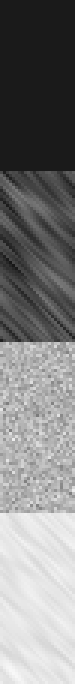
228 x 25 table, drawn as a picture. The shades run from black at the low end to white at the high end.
The table splits into 4 rows of 1 panel. Panel 1,1: very low, flat. Panel 2,1: low, slanting down to the right. Panel 3,1: high, fine-grained. Panel 4,1: very high, slanting down to the right, faint in contrast.
